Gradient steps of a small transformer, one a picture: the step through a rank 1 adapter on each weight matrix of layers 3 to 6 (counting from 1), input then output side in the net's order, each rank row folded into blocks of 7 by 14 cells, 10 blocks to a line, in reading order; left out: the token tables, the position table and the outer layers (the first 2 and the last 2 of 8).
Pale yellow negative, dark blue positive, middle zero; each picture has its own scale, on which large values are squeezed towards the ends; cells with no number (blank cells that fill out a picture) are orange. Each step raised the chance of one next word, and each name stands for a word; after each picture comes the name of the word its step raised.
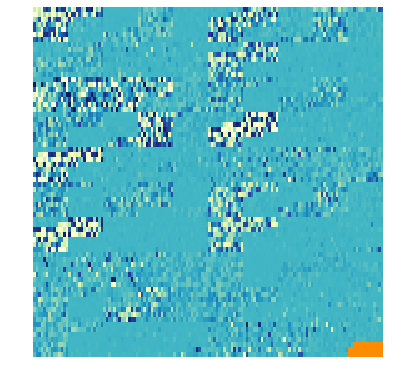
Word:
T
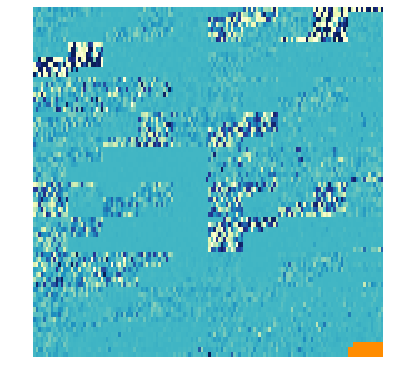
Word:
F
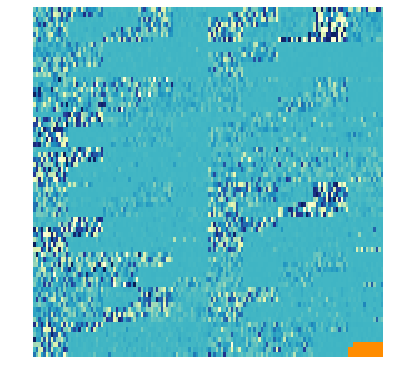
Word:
F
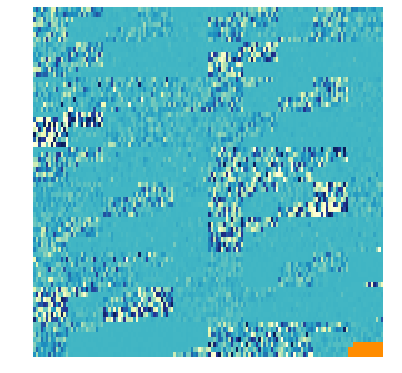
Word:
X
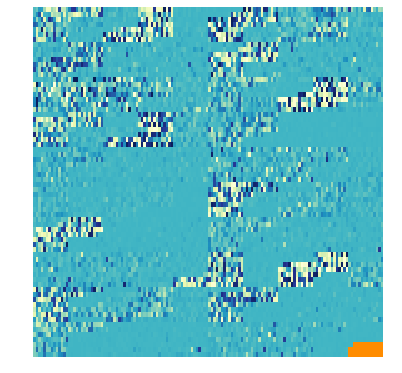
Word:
T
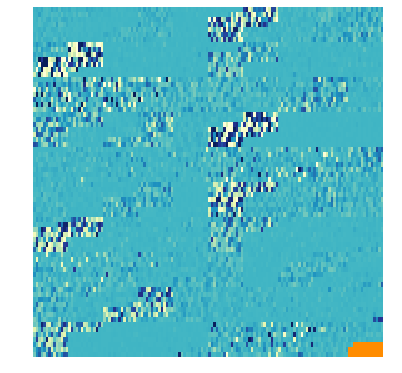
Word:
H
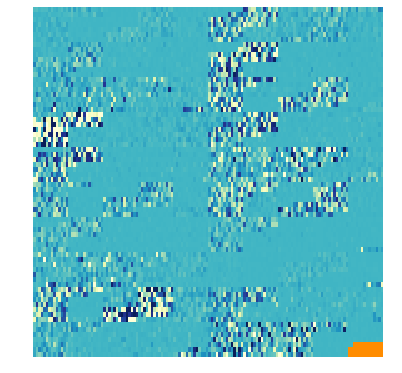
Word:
X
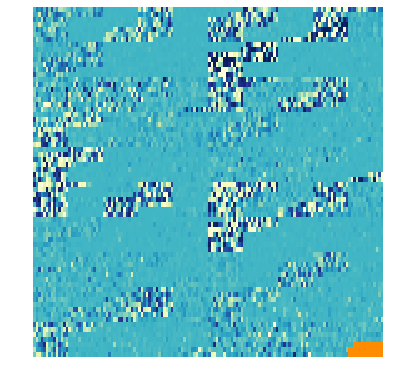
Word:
H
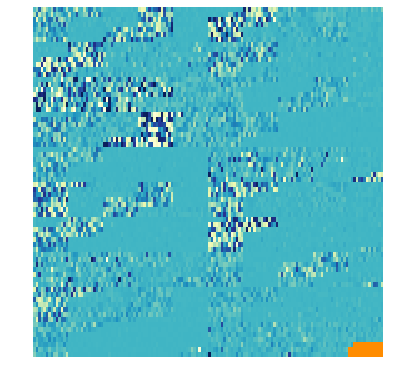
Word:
T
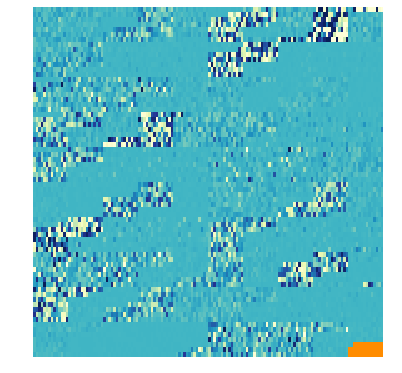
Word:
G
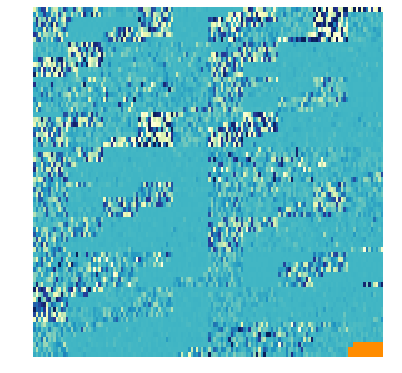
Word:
G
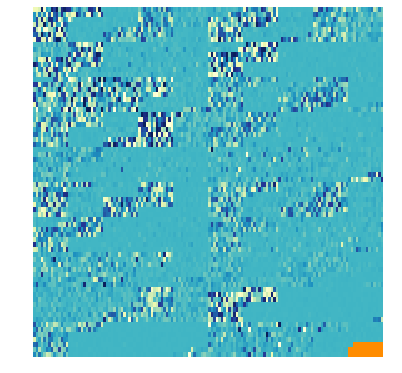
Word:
T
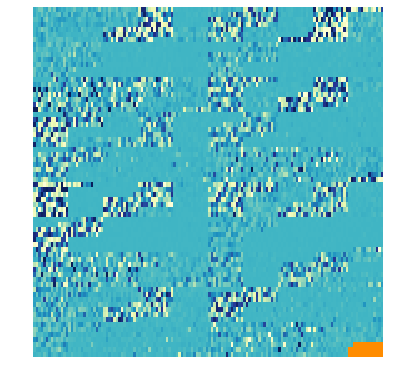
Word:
F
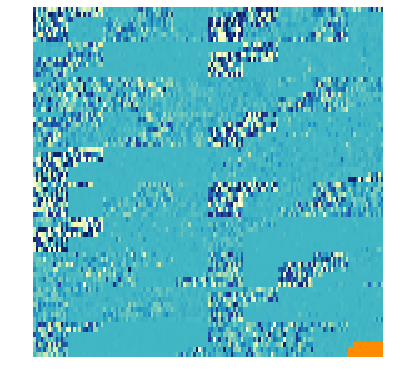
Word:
H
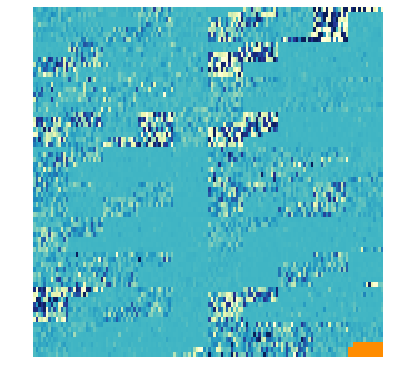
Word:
G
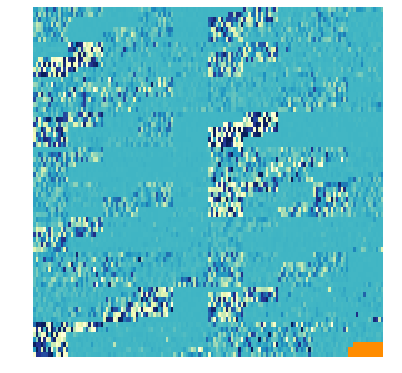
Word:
H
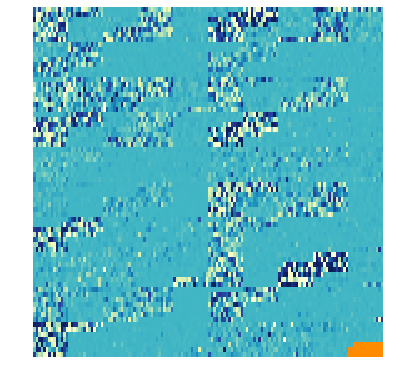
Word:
H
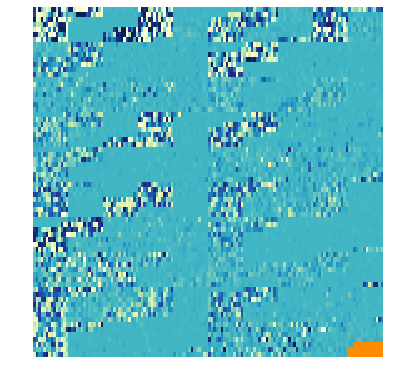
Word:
G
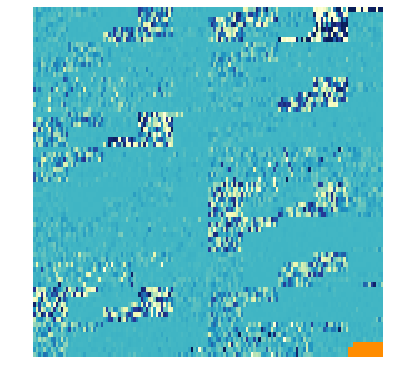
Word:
G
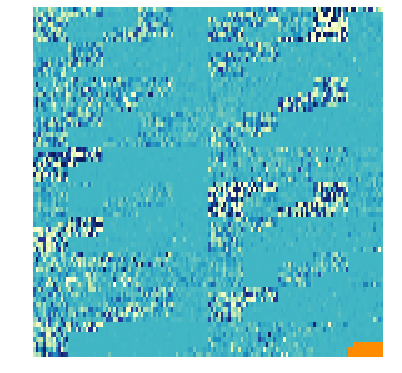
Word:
F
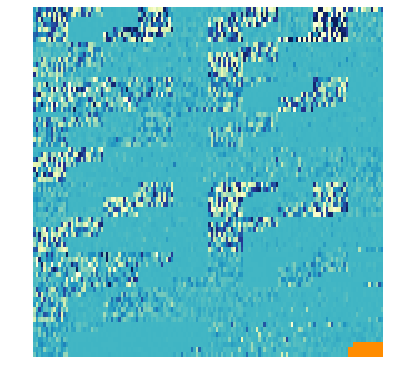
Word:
F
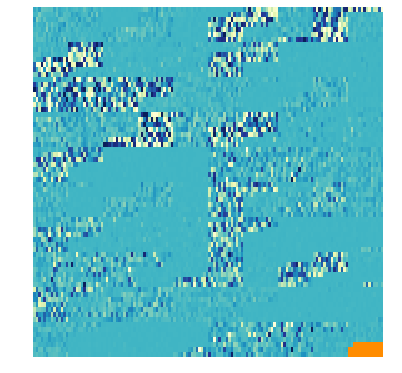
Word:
T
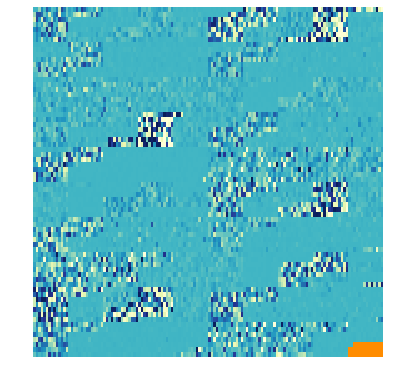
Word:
G
